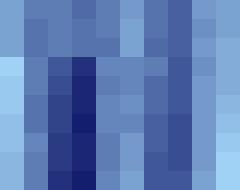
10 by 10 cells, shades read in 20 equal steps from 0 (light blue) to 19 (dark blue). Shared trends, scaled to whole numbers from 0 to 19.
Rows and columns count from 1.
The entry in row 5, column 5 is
9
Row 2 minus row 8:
3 2 -7 -8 0 -1 -2 -2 1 4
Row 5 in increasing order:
1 4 6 8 9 9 11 13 14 18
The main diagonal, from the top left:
5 10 9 17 9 7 12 14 6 0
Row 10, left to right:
3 9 17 19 8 5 13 13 5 0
